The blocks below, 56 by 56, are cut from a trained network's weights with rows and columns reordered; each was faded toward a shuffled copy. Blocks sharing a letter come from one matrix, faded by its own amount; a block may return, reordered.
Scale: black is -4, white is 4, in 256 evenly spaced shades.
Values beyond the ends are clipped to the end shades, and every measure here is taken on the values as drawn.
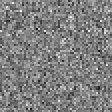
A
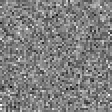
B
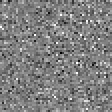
B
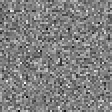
A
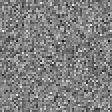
B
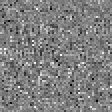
B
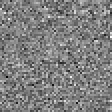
A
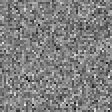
B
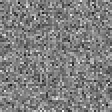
B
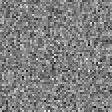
A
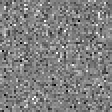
B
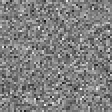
A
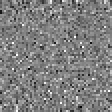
B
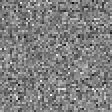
A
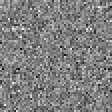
A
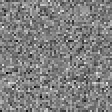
A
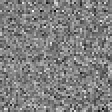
A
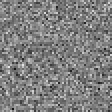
A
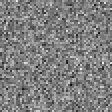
B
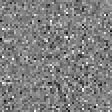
B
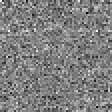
A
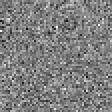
A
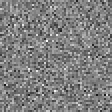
A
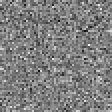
A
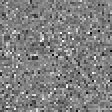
B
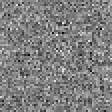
A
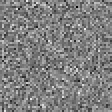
A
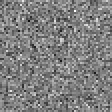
A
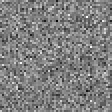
A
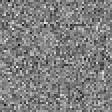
A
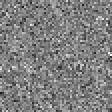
B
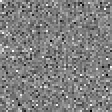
B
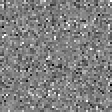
B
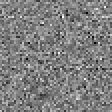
A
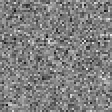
A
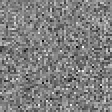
A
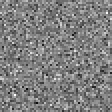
B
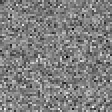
A
